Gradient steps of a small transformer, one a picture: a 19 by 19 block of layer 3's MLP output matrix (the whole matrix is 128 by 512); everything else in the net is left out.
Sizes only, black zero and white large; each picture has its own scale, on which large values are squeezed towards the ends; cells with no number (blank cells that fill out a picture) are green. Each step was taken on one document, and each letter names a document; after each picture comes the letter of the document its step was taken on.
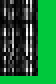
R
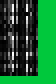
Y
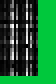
Y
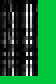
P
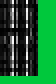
Y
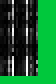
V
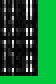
R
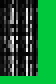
Y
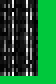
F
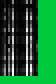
P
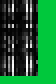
P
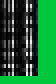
P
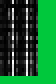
V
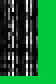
V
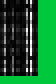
R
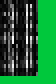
F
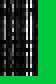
R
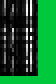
R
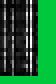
R
